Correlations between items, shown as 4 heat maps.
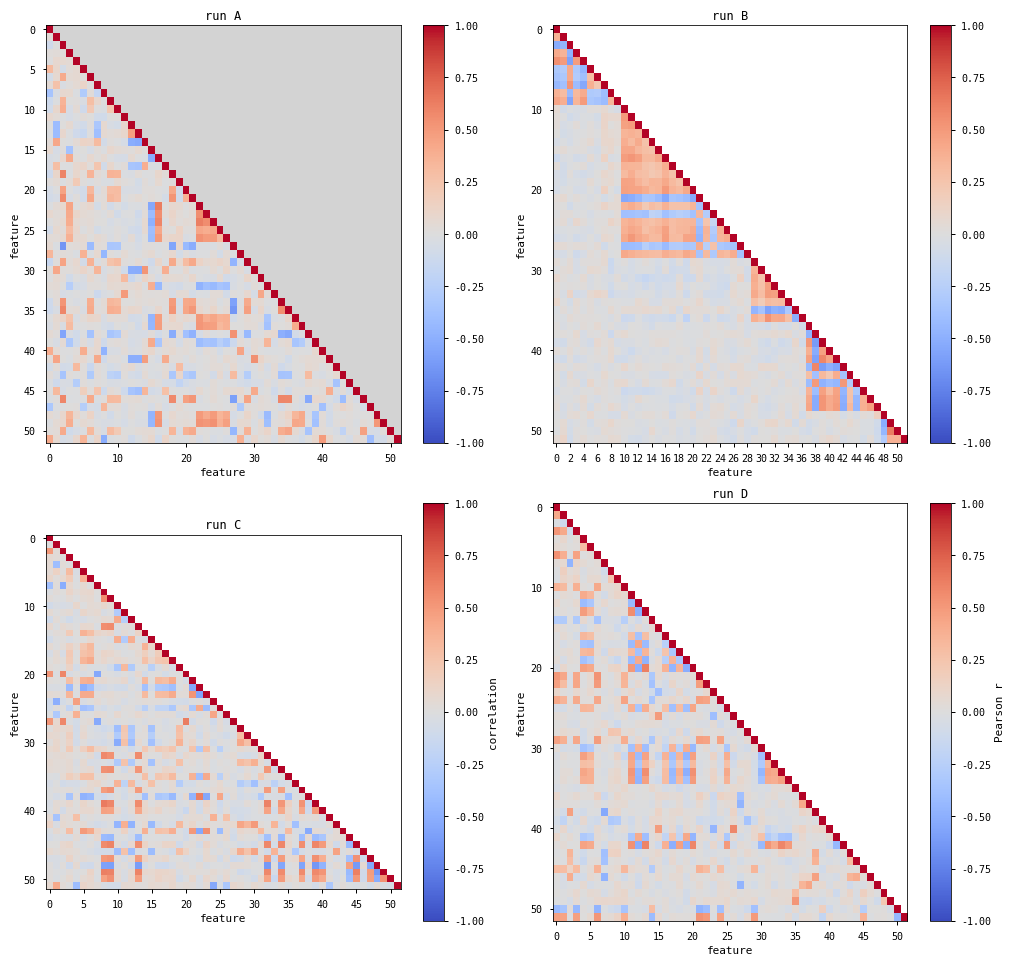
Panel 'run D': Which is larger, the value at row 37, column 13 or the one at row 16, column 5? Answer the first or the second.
the second
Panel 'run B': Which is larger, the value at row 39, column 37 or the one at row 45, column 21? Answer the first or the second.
the first
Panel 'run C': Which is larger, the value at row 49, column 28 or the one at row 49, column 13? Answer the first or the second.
the second
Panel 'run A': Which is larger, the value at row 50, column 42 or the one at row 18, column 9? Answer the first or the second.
the second
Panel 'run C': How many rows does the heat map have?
52
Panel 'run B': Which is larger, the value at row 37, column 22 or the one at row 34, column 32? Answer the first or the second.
the second
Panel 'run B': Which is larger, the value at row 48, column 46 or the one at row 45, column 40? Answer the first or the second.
the second
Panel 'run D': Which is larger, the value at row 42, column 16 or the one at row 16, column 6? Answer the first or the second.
the first
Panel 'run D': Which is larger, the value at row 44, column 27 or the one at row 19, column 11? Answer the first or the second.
the first
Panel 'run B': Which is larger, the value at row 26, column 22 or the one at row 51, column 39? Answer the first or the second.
the first
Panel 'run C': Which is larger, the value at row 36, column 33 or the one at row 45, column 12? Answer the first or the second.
the second
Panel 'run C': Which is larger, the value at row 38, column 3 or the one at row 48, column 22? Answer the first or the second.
the second
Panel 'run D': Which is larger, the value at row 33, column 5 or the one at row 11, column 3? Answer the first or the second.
the first
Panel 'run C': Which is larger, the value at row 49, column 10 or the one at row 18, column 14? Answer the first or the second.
the second
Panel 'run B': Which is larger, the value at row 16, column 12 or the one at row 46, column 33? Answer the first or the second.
the first
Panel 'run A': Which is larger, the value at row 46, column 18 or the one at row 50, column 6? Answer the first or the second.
the first
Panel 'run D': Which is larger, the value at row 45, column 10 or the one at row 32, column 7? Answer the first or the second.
the first
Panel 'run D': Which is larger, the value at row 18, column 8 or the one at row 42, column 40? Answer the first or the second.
the first
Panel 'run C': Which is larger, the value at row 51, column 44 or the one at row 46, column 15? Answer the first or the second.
the first
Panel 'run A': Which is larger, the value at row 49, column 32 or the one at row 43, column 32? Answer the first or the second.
the second
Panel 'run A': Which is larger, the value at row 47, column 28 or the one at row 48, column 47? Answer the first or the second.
the second
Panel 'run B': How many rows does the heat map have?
52
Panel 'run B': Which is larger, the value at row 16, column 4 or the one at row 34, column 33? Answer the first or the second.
the second
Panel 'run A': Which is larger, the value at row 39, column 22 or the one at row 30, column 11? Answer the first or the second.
the second
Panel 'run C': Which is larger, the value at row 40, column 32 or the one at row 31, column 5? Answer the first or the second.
the first
